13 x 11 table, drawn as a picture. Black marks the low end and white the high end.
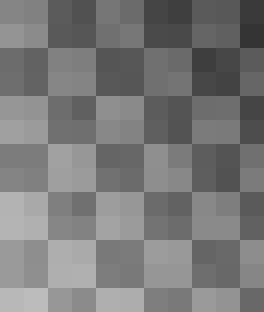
Grain: checkered. Mirror symmetry: none. Slope: up to the bottom left. Ninth with the highest average: bottom left.
